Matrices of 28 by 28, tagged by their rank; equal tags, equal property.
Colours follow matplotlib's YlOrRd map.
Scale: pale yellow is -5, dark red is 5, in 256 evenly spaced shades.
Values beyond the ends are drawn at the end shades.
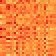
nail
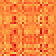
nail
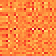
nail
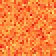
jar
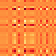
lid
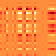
lid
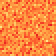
jar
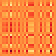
lid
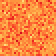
jar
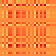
lid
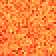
jar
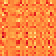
nail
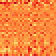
nail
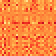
nail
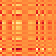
lid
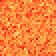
jar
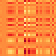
lid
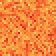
jar
